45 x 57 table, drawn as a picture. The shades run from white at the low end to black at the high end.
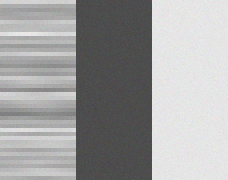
It is made of 1 by 3 panels. Panel 1,1: low, streaked across. Panel 1,2: high, flat. Panel 1,3: very low, flat.
